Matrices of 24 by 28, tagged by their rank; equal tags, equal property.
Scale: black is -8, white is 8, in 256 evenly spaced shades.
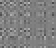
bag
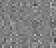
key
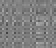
bag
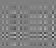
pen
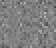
key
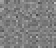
key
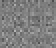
key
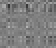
bag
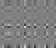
pen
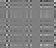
pen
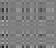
pen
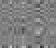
bag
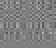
bag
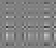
pen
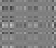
pen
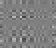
bag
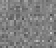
key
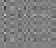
bag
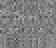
key
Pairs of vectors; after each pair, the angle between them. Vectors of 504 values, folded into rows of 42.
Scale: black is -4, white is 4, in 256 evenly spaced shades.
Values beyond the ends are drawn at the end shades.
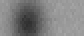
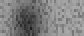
nearly parallel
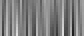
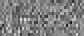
orthogonal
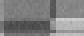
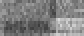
nearly parallel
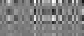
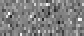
orthogonal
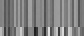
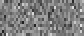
orthogonal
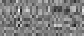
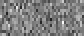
orthogonal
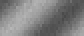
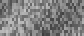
partly aligned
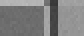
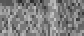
partly opposed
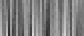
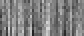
nearly opposite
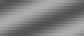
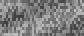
partly opposed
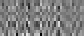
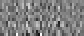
nearly opposite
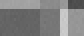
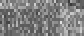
partly aligned
